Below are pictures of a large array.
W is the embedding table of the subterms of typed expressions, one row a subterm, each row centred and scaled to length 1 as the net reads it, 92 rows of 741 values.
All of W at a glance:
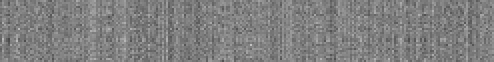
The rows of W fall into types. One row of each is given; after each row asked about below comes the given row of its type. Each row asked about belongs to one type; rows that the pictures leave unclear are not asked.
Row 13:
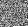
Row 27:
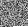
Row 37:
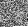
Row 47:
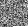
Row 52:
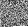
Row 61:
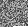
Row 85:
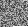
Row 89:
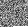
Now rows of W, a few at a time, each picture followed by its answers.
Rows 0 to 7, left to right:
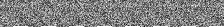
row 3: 85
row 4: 61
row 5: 89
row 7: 61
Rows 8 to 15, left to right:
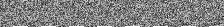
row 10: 27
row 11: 27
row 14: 37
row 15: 52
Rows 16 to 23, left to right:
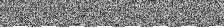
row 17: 89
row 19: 85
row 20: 47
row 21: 52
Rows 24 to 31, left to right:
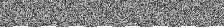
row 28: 61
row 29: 37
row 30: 89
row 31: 27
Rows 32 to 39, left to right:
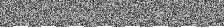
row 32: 47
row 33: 89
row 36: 27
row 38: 27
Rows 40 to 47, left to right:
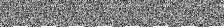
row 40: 89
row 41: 89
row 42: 52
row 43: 52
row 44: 52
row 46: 27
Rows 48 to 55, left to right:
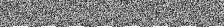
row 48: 27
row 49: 27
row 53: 89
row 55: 47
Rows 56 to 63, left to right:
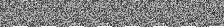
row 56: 85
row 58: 61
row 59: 61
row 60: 85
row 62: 61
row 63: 89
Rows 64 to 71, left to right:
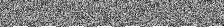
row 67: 61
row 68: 52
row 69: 85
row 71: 52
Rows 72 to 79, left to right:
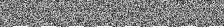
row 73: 61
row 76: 85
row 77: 85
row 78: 52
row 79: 52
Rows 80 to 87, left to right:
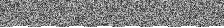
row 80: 85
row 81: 13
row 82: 61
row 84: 85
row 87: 27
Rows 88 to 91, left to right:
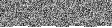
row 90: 89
